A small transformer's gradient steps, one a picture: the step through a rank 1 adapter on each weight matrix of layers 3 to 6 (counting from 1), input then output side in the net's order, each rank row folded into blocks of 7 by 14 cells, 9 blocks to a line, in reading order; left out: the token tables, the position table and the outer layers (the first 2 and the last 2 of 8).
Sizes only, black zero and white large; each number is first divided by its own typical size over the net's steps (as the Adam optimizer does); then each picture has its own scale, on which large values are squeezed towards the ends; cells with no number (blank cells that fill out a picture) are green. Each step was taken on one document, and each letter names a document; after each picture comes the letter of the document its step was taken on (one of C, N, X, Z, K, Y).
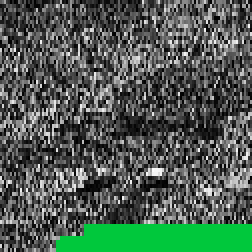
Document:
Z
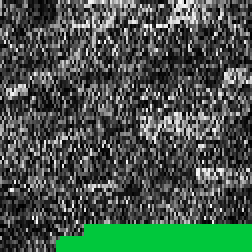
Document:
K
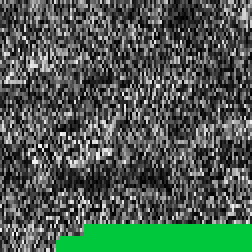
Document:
K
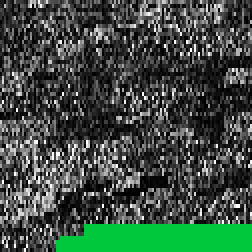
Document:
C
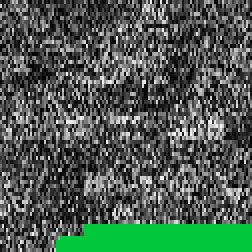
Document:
Z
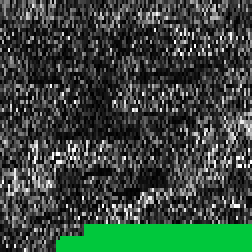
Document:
C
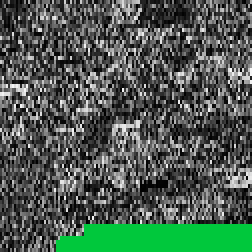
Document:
Z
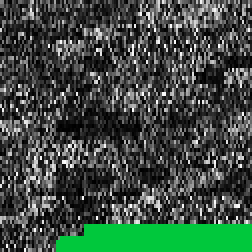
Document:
C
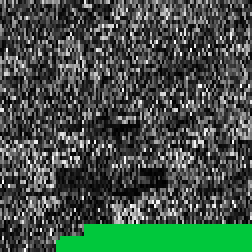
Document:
C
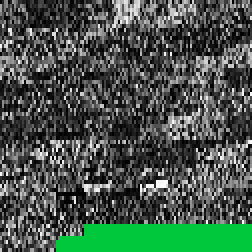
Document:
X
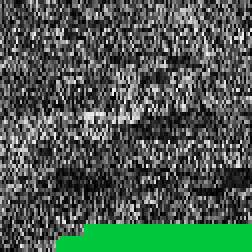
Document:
K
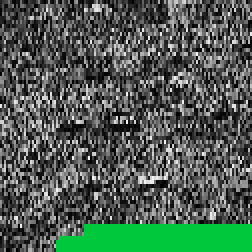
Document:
Z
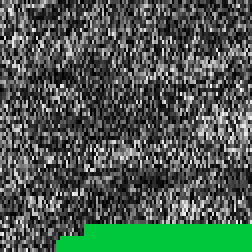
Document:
X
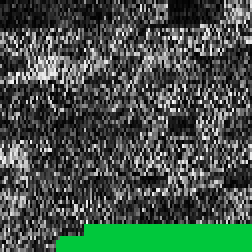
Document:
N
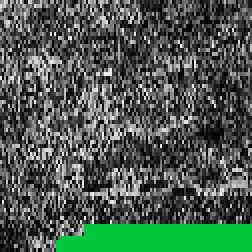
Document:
X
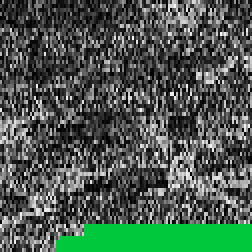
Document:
K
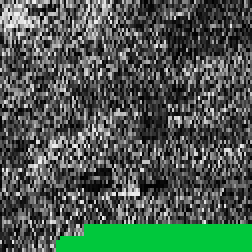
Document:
X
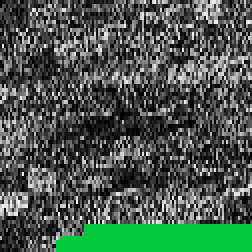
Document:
K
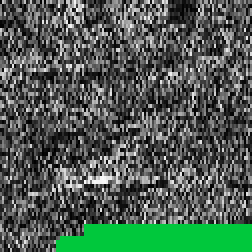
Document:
Z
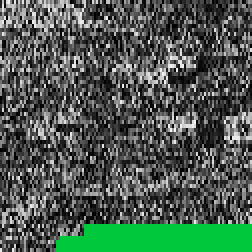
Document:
X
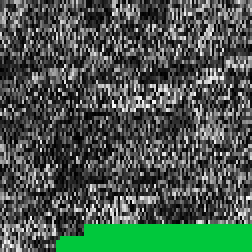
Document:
N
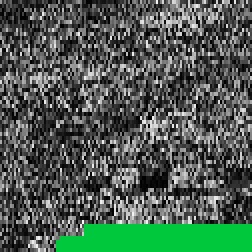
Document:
K
